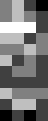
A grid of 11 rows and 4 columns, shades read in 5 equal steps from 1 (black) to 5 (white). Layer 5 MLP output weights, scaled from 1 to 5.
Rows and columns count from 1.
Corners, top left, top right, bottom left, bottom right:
3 1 1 2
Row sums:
10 12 17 13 13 11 10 8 13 12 6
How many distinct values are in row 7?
2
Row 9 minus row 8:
2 1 1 1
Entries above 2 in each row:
2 3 3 3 4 2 2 0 4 2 0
